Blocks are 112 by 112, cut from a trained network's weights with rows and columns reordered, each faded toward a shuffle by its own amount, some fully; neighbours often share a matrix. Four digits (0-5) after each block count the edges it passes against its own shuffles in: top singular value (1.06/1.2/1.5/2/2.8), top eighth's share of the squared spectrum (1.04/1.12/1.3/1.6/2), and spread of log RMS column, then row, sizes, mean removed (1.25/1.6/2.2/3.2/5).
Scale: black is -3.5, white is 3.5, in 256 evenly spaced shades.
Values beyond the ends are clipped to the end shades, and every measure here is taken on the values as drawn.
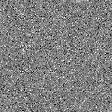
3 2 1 1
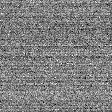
4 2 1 1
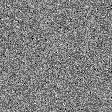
0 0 0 0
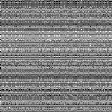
5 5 3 4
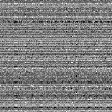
5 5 3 4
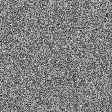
0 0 0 0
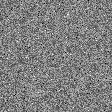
0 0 0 0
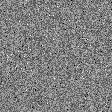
1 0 0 0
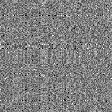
4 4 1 2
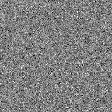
3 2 0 1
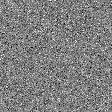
2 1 0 0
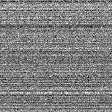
5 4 2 3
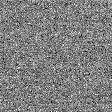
1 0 0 0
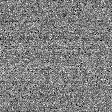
2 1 0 0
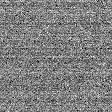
3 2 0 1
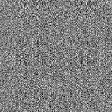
4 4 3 2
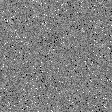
0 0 0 0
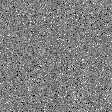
2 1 0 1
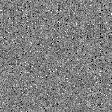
3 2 1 1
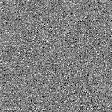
3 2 1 1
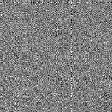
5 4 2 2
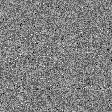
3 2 0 1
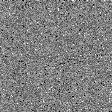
2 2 0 1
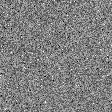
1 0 0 0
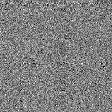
4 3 0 2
